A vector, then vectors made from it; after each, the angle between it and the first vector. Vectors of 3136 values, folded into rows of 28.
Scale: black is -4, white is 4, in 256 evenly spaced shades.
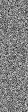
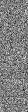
partly opposed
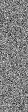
orthogonal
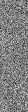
partly aligned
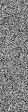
orthogonal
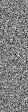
partly opposed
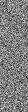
orthogonal
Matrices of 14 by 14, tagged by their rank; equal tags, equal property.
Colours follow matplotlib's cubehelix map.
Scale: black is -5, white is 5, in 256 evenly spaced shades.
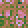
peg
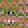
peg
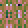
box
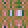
box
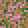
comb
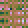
box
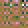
box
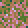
comb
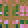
box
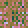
peg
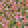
comb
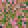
comb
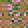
peg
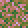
comb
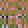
box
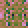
peg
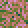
comb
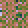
peg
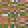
peg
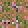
peg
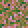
comb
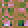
box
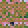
peg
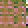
box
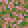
comb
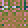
box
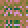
box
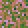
comb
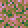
comb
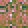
peg
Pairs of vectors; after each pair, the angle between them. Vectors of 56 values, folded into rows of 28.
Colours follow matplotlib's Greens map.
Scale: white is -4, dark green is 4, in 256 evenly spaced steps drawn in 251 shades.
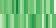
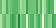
partly aligned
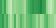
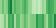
nearly opposite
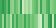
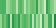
partly aligned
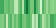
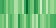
nearly parallel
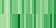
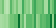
nearly parallel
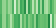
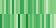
partly aligned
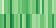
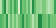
orthogonal
